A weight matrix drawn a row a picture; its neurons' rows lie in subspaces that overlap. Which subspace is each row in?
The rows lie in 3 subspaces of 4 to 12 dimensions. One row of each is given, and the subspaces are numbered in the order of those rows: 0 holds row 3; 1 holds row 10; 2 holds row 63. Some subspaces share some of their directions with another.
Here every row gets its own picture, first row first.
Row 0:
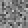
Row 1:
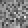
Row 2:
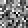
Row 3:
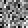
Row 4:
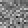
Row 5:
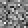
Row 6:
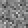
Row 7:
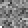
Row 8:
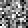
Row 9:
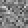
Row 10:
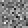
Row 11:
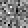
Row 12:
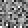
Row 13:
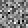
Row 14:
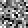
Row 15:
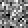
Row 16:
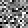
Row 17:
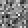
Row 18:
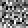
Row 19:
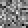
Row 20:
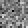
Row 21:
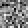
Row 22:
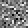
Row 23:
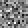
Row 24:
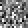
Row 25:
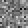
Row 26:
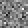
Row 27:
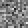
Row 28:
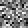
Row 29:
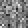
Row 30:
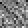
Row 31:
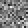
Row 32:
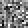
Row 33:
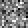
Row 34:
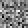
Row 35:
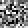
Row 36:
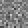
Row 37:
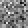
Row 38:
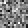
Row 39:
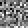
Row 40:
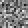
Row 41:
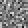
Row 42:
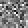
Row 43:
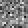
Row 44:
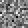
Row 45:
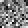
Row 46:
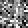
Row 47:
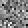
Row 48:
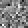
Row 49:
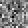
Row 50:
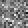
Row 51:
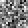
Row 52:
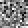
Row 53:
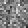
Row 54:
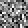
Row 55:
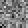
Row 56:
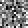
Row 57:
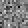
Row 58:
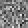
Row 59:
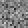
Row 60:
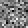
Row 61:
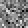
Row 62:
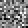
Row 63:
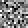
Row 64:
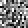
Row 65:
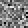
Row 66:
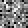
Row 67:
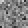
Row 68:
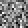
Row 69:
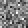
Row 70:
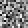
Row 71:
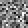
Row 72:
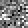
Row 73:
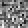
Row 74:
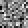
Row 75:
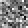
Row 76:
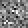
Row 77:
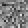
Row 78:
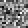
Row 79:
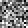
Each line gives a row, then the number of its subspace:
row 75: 1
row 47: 2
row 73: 0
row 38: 2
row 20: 1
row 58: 0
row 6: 2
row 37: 1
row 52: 1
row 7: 1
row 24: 1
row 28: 1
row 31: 0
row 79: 1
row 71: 1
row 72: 0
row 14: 2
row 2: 1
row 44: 0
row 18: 1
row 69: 0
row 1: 1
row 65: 0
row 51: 1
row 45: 1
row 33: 1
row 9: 1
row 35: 1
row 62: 1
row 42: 1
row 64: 1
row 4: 1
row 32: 0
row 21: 0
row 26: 0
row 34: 1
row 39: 1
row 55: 2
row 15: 0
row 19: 0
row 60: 1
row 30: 1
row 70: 0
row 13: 2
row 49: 1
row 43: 1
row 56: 1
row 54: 0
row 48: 0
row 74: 1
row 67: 1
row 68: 0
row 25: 1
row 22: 1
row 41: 0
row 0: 1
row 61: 1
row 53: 2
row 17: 1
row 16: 1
